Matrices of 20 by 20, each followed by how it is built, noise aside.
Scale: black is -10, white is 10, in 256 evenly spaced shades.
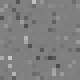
sparse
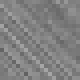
Toeplitz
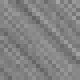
Toeplitz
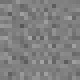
low rank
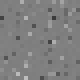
sparse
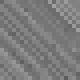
Toeplitz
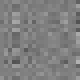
low rank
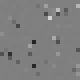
sparse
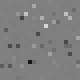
sparse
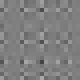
low rank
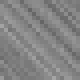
Toeplitz
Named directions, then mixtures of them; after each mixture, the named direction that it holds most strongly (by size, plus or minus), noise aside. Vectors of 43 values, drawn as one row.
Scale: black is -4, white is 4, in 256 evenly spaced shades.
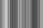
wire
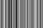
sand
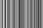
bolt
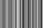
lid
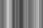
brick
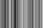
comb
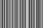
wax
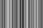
brick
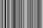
bolt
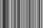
comb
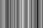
lid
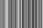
lid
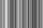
wire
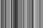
comb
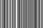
sand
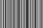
wax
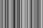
lid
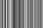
bolt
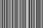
wax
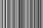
bolt
